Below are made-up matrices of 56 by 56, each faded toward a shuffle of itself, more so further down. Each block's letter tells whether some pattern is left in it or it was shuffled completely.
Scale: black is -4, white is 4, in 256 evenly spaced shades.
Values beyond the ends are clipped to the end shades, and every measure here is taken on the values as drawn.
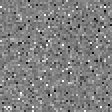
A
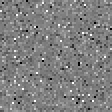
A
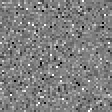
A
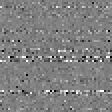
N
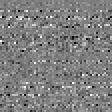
N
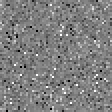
A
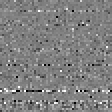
N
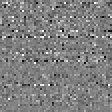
N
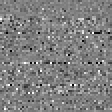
N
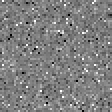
A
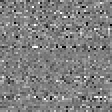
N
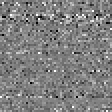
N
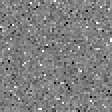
A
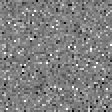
A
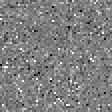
A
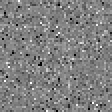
A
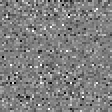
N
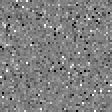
A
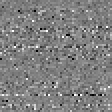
N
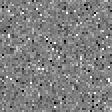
A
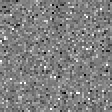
A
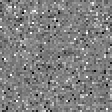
A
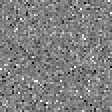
A
